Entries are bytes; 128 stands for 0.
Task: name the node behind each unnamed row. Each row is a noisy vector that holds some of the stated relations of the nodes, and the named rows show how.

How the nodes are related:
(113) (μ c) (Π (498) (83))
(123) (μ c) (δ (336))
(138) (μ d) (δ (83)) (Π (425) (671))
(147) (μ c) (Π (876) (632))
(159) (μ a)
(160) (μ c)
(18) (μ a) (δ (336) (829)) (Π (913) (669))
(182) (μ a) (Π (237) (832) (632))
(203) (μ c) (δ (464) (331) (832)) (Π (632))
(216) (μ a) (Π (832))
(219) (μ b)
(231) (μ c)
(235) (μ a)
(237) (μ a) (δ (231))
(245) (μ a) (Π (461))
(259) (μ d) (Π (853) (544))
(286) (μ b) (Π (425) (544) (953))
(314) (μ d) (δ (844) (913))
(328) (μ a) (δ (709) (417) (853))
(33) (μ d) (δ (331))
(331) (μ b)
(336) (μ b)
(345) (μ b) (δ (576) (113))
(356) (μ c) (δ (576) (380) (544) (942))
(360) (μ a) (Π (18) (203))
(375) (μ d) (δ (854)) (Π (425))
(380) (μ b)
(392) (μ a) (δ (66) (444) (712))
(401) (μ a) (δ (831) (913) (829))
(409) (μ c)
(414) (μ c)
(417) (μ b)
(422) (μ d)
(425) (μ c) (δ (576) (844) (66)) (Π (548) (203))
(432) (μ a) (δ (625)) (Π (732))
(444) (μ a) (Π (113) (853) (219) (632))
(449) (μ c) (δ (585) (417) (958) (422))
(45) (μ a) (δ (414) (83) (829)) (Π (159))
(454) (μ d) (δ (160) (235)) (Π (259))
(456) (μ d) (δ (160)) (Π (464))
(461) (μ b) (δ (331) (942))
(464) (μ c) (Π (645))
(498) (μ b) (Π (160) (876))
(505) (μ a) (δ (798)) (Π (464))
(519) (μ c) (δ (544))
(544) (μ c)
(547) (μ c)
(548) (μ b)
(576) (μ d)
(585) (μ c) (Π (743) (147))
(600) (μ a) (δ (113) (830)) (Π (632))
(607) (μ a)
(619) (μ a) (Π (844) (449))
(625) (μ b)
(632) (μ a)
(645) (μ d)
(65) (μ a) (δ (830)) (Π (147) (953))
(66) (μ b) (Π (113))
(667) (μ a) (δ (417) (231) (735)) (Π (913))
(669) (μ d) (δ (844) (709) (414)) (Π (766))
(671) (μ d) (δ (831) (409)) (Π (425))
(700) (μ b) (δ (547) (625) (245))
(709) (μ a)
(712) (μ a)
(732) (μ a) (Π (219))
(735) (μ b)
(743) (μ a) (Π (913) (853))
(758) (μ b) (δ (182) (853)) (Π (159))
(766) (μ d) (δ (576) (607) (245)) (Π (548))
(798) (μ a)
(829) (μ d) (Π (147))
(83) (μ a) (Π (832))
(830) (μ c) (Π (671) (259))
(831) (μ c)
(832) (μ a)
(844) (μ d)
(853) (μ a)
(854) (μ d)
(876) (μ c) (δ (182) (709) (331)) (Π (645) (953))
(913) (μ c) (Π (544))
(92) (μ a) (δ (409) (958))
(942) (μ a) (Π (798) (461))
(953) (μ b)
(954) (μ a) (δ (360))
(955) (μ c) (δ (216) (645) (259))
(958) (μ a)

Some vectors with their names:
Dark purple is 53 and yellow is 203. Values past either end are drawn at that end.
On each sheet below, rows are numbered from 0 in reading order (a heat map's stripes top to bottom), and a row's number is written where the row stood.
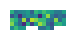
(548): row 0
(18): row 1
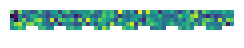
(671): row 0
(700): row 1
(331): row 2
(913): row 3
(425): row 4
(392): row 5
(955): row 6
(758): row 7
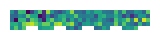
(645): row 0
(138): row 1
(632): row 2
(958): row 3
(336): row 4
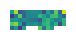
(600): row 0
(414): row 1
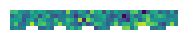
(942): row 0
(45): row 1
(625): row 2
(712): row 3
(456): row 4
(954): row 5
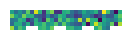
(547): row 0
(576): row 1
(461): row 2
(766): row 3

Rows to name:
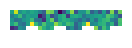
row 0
(216)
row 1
(454)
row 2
(505)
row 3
(123)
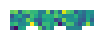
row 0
(83)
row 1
(585)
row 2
(607)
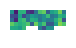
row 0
(314)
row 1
(832)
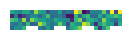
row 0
(66)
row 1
(401)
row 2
(259)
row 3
(113)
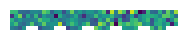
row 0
(65)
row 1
(732)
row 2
(444)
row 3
(203)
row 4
(829)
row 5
(231)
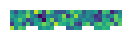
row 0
(544)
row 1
(375)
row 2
(743)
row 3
(422)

